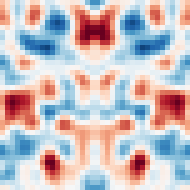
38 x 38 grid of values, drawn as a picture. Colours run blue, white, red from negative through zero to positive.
Lone odd cells: none. Slope: none. Grain: blotchy. Odd rows or columns: none. Mirror symmetry: left to right.
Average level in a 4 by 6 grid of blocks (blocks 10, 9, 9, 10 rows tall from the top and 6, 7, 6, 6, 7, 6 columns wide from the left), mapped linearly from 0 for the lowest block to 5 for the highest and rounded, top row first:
204402 | 222222 | 522225 | 032230
